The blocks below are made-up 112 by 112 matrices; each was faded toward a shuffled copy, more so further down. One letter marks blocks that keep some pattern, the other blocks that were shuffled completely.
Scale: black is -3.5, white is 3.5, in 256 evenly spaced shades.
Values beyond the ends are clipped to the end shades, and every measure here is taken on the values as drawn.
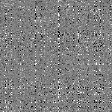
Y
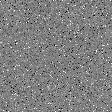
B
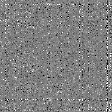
Y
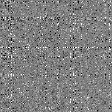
Y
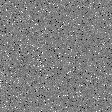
B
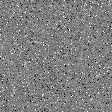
B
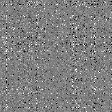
Y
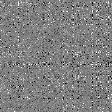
Y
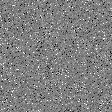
B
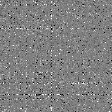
Y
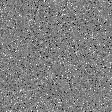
B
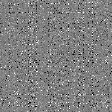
Y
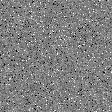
B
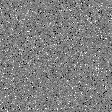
B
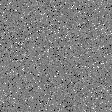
B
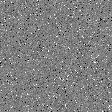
B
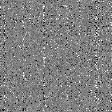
Y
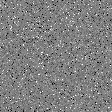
B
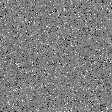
B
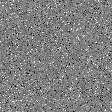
B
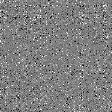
Y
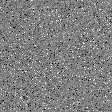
B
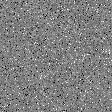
B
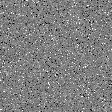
B
